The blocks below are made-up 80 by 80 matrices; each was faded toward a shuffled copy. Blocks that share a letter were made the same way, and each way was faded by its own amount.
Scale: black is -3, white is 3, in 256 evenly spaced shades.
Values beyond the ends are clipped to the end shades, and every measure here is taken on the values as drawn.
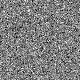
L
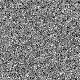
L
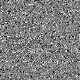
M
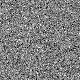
L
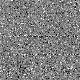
M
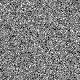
L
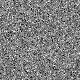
L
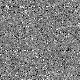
M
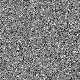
L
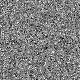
L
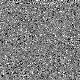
M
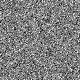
L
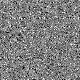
M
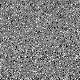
M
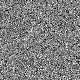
L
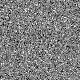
L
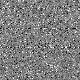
M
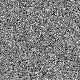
L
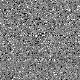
M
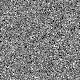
L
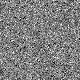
L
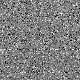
M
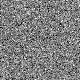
L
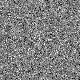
L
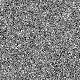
L
